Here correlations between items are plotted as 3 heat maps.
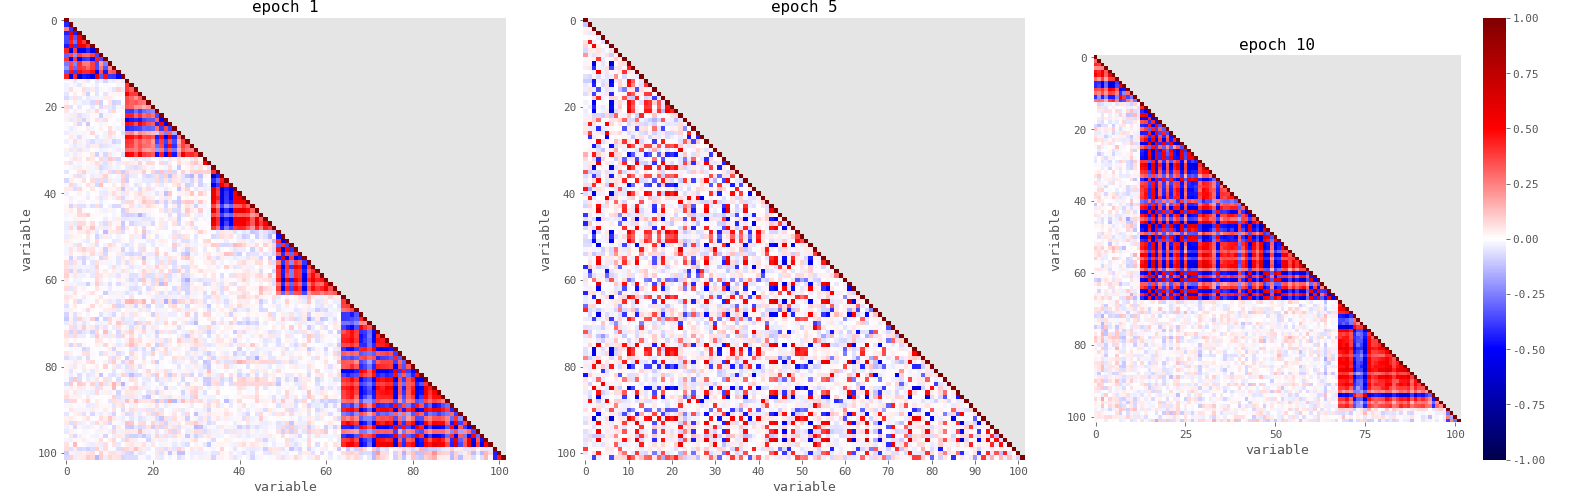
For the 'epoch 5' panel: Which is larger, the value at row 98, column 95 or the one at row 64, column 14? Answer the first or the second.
the second
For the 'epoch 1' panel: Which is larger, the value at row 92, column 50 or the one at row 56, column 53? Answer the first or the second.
the second
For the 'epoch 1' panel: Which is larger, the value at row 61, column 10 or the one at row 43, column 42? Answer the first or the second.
the second
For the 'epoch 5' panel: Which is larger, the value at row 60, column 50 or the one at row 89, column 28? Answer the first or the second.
the second
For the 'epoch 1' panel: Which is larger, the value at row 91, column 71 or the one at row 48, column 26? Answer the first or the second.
the first
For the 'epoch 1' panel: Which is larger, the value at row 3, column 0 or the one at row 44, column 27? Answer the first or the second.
the second
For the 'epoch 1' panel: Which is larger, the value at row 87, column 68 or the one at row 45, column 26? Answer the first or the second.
the second
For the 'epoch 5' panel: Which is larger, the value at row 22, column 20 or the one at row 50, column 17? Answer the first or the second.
the second
